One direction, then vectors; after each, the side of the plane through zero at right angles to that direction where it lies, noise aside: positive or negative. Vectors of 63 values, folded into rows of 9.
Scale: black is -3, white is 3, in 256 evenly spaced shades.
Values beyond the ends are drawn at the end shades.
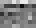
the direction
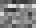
negative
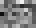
positive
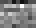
negative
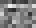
negative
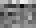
positive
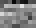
negative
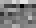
positive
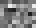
negative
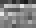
negative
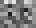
positive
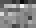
negative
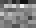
negative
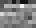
negative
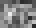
negative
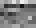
positive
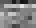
negative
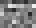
negative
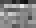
negative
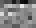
negative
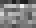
negative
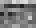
positive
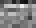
negative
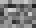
positive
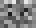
positive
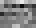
positive
